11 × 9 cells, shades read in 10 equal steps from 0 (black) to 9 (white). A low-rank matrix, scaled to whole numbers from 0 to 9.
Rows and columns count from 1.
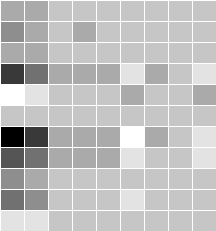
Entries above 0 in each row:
9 9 9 9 9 9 8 9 9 9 9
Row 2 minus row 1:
-1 0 0 -1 0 0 0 0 0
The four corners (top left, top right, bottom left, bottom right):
6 7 8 7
